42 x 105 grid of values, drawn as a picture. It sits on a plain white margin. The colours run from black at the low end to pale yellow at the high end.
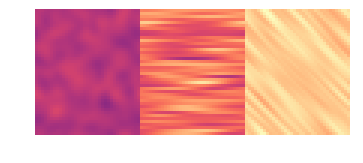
It is made of 1 by 3 panels. Panel 1,1: middling, blotchy, faint in contrast. Panel 1,2: high, streaked across. Panel 1,3: very high, slanting down to the right, faint in contrast.
